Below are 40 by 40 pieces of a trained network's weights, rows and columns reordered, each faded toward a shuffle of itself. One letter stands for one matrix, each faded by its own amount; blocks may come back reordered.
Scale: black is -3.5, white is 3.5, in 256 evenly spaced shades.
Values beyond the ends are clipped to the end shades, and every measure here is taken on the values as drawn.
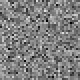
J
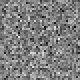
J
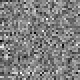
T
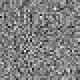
T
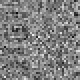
T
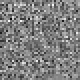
T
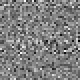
J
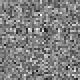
J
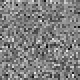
J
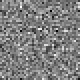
J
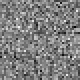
T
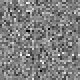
J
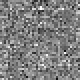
J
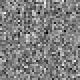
J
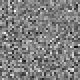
J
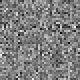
T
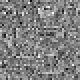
J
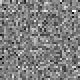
J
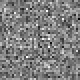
J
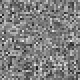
T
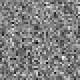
T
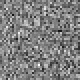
T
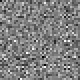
J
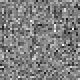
T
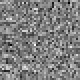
J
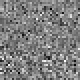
J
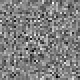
J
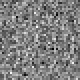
T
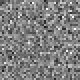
T
